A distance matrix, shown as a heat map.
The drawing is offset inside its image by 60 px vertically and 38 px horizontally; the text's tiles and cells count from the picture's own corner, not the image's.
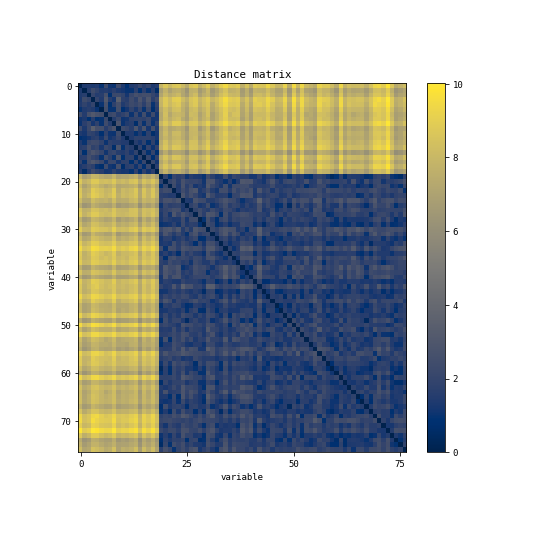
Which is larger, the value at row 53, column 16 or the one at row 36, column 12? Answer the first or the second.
the second
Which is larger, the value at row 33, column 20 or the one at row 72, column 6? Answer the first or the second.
the second
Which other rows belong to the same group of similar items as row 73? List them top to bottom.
19, 20, 21, 22, 23, 24, 25, 26, 27, 28, 29, 30, 31, 32, 33, 34, 35, 36, 37, 38, 39, 40, 41, 42, 43, 44, 45, 46, 47, 48, 49, 50, 51, 52, 53, 54, 55, 56, 57, 58, 59, 60, 61, 62, 63, 64, 65, 66, 67, 68, 69, 70, 71, 72, 74, 75, 76
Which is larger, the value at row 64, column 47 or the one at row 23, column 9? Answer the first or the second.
the second
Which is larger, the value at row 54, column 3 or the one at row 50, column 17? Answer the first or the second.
the second
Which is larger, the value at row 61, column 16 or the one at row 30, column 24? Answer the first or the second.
the first
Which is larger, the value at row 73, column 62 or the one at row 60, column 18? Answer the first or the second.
the second
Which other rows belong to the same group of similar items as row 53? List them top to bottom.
19, 20, 21, 22, 23, 24, 25, 26, 27, 28, 29, 30, 31, 32, 33, 34, 35, 36, 37, 38, 39, 40, 41, 42, 43, 44, 45, 46, 47, 48, 49, 50, 51, 52, 54, 55, 56, 57, 58, 59, 60, 61, 62, 63, 64, 65, 66, 67, 68, 69, 70, 71, 72, 73, 74, 75, 76
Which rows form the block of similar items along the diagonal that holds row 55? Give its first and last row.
19 to 76
